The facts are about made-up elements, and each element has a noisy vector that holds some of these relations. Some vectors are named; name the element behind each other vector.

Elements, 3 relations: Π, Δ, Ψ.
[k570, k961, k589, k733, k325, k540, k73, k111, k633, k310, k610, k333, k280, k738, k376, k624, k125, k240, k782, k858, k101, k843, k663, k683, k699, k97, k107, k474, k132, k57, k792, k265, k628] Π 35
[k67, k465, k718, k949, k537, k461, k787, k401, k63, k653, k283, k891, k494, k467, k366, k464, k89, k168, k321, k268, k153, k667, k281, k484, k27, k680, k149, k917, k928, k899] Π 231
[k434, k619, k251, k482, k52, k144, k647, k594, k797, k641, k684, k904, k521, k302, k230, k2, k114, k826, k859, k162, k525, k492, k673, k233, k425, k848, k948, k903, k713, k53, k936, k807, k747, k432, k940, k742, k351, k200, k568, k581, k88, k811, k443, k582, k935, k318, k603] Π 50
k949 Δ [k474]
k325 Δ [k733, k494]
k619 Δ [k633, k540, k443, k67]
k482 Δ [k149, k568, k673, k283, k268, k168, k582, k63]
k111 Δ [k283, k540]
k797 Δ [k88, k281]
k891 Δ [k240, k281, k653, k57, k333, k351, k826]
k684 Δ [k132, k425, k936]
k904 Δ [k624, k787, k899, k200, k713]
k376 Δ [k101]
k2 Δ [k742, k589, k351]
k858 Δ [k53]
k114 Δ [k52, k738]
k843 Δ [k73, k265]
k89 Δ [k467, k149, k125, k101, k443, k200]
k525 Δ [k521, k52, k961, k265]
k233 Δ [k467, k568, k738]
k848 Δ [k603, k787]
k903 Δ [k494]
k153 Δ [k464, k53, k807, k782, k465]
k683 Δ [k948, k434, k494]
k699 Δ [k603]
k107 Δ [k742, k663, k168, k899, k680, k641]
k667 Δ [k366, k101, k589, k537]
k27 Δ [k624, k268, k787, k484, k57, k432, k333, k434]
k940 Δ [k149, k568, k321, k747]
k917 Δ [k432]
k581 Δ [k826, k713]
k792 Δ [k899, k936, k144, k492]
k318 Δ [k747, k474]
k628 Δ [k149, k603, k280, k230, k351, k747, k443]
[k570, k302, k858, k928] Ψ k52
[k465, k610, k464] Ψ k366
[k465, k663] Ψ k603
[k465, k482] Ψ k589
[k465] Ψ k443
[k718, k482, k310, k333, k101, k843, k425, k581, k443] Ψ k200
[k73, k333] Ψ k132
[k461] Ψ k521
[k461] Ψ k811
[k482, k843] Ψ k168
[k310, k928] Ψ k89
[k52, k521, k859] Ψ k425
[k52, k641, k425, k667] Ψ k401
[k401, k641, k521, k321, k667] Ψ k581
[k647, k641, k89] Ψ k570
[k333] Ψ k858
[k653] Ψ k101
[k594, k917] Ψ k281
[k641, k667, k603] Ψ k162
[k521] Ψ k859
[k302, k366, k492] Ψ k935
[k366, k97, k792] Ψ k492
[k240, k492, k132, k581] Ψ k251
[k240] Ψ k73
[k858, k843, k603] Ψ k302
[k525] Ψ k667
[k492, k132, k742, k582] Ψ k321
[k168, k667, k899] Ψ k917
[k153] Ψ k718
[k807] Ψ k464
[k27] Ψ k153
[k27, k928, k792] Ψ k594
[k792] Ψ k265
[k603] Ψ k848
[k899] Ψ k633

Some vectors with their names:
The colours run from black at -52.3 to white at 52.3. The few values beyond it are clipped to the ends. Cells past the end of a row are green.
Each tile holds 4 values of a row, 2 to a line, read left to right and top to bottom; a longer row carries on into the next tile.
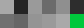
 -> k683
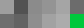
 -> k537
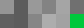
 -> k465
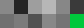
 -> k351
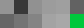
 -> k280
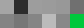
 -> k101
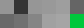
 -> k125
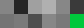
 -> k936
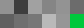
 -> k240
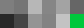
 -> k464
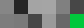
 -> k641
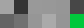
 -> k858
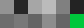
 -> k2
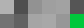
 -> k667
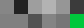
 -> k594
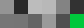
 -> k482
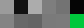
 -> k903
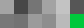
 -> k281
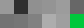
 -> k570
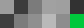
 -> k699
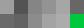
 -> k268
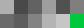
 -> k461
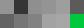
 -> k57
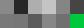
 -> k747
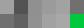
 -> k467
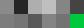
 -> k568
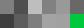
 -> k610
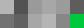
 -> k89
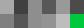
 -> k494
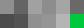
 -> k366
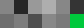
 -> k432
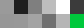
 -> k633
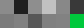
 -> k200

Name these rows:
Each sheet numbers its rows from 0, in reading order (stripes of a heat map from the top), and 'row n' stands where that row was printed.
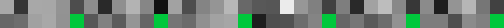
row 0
k376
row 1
k904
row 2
k168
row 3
k807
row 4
k935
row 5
k425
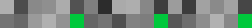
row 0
k153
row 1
k492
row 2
k792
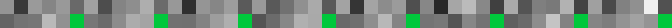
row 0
k333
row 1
k718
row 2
k733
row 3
k787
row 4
k843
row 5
k443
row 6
k27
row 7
k899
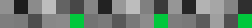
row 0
k521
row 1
k251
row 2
k525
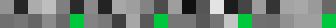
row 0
k619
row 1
k647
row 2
k811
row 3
k474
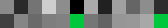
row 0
k848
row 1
k325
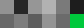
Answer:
k581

